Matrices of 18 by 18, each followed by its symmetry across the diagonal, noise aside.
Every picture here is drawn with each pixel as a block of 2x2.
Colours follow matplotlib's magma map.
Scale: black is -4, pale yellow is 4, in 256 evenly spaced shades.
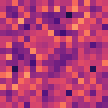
symmetric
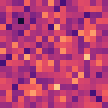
symmetric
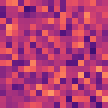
antisymmetric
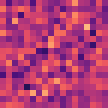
antisymmetric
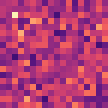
symmetric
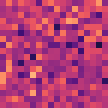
neither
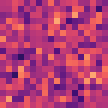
antisymmetric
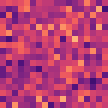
neither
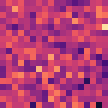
neither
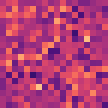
symmetric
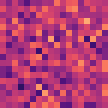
antisymmetric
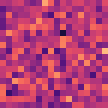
neither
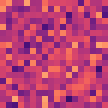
symmetric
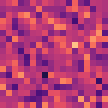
antisymmetric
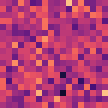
neither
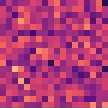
neither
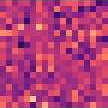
neither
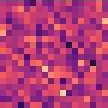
antisymmetric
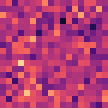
antisymmetric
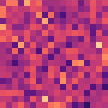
symmetric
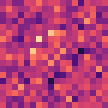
symmetric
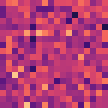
antisymmetric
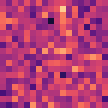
neither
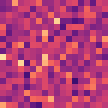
neither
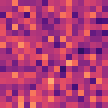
antisymmetric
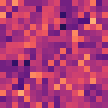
symmetric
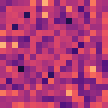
symmetric
